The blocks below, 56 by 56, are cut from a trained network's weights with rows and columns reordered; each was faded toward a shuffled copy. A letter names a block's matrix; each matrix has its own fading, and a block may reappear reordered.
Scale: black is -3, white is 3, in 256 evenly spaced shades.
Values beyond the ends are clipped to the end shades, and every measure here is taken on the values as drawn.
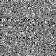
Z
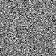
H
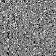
Z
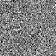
H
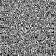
H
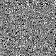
Z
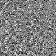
H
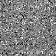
Z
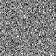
H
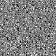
Z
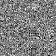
H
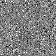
Z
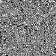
Z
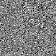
H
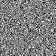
H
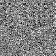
H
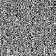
H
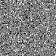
Z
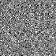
Z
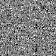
Z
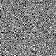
Z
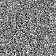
Z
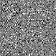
Z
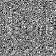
H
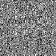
H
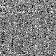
Z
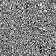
H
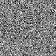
H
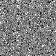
Z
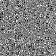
Z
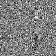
H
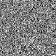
H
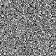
H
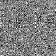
H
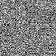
H
